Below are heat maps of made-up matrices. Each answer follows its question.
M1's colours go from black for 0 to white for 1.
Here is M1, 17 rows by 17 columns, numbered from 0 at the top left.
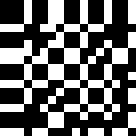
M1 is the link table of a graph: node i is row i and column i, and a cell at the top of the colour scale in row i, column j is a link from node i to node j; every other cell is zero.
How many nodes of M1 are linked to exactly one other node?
0
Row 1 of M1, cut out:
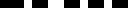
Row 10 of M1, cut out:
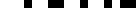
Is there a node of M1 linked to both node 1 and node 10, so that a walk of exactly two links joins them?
no
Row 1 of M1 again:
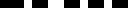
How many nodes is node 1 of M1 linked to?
6
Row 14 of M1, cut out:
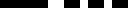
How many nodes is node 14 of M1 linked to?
5
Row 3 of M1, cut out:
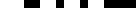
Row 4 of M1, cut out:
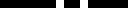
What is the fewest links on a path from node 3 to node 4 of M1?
3
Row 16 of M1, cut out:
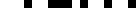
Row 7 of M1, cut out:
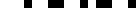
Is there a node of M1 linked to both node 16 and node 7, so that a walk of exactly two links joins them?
yes
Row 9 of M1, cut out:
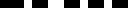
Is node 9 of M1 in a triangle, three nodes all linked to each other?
yes
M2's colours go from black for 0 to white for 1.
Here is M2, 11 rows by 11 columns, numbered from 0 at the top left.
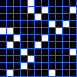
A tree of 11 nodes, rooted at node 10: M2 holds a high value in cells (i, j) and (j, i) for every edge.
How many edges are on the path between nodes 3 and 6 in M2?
4
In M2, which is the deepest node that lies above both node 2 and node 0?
1
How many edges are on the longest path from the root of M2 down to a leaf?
4
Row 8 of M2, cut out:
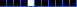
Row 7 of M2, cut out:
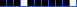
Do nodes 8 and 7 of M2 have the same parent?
no
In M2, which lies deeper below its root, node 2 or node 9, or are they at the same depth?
node 2
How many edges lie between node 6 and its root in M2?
2
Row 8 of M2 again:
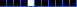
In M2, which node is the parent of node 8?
4
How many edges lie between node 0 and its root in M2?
3
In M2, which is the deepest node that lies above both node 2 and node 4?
1
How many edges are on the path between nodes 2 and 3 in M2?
6
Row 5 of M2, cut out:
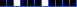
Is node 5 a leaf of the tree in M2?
no
